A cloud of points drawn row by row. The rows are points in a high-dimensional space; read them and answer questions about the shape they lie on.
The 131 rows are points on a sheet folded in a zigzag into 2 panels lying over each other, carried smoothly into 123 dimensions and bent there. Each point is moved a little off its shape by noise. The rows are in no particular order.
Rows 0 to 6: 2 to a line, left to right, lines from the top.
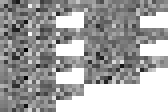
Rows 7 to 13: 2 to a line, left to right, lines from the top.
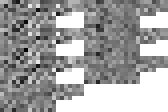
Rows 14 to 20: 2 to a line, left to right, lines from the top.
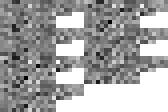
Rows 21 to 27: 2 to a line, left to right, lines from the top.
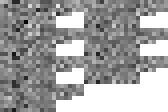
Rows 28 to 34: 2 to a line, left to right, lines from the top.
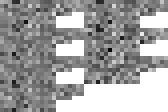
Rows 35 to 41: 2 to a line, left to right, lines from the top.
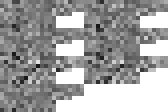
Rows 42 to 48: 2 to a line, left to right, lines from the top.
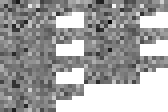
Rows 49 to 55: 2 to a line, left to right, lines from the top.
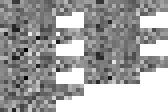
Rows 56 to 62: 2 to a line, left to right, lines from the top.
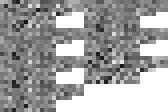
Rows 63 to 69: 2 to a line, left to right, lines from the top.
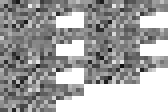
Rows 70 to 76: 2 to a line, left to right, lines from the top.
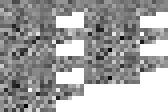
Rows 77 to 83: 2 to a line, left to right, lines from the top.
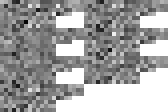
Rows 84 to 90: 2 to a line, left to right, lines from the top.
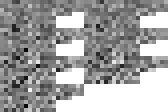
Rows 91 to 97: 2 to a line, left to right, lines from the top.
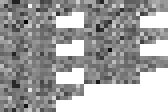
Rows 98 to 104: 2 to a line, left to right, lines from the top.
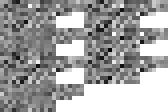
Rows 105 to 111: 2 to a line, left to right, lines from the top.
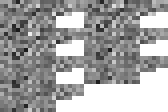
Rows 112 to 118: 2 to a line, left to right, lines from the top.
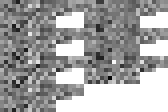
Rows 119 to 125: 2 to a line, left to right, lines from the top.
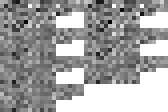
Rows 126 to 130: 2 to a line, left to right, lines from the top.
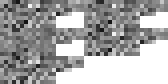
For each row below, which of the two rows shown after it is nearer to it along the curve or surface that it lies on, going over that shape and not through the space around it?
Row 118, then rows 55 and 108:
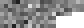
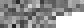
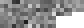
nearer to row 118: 55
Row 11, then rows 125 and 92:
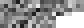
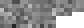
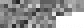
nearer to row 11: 92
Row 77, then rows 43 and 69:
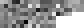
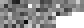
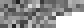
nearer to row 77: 43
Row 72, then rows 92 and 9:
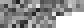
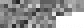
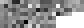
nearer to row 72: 92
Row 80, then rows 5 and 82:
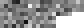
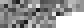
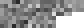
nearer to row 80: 5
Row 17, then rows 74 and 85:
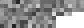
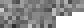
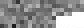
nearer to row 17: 74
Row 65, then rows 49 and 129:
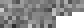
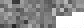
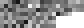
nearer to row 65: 49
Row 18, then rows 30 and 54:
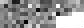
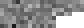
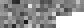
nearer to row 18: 54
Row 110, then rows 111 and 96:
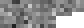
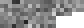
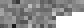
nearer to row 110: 96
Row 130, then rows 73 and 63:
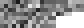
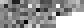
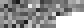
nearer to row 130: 63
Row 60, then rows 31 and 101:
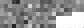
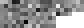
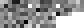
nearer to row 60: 101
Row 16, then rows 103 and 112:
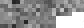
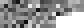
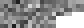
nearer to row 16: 103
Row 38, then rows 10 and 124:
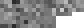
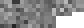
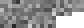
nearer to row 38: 10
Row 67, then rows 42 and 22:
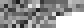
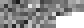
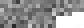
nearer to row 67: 42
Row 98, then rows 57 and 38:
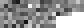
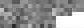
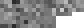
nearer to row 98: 57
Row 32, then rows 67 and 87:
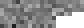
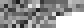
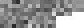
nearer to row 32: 67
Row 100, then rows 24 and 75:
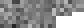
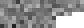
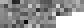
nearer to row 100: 75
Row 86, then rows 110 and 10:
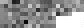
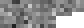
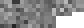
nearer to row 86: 10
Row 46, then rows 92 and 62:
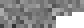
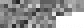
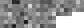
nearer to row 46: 62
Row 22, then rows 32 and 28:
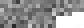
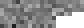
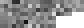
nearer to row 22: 28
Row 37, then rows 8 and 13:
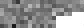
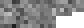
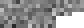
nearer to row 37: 8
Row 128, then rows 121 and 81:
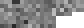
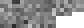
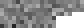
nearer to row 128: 121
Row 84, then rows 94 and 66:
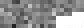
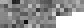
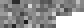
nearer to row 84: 66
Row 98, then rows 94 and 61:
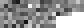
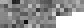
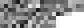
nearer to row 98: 61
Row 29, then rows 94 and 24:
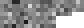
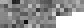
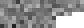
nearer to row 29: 24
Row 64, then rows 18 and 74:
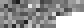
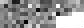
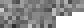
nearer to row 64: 18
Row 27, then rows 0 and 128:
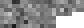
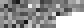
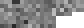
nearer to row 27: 0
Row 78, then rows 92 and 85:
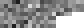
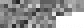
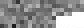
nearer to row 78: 85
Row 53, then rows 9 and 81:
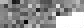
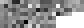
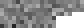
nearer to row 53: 9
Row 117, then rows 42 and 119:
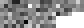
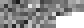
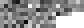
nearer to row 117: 119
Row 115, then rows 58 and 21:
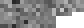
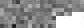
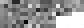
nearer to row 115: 21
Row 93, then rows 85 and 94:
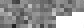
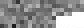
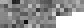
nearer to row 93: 85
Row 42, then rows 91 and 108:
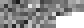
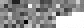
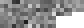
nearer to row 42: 91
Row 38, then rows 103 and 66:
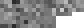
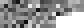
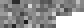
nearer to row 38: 103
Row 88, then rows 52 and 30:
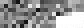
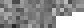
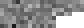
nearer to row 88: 30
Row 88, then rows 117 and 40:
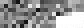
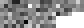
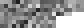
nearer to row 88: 40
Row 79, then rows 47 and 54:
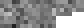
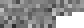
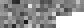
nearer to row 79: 54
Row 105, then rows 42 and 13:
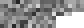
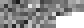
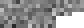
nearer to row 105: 13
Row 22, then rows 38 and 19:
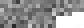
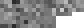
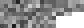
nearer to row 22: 38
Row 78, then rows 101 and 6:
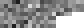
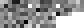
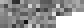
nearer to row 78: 101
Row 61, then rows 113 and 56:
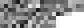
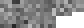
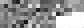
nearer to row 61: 56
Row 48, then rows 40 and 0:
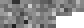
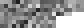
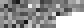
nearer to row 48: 0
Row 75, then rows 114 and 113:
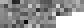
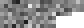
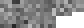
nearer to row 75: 113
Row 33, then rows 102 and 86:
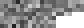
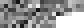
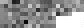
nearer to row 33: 102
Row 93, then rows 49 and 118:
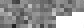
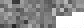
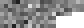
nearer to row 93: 118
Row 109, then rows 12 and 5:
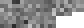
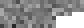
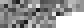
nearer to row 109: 5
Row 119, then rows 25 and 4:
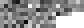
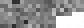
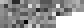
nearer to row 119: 4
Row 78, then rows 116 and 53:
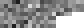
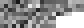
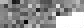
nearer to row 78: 116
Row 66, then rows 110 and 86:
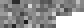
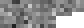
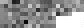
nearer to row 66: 110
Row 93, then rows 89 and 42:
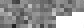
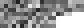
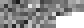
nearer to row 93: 42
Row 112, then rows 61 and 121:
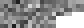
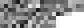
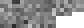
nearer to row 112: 61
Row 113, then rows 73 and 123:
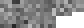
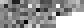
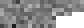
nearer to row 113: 73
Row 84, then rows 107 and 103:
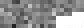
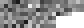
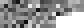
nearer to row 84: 107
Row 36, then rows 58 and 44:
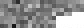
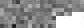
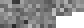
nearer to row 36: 58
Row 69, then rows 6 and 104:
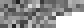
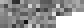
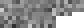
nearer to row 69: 6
